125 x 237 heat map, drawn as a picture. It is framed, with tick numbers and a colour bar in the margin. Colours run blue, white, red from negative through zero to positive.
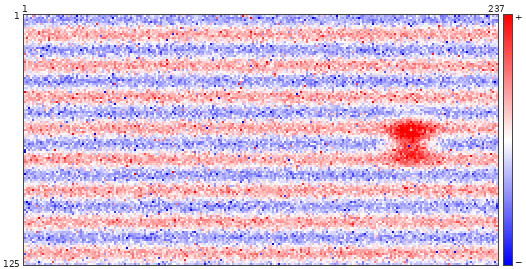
Stripes running across repeat 8 times from top to bottom. On average the colour sits 50% of the way up the scale. One bump rises in the middle right. No seam splits the table.
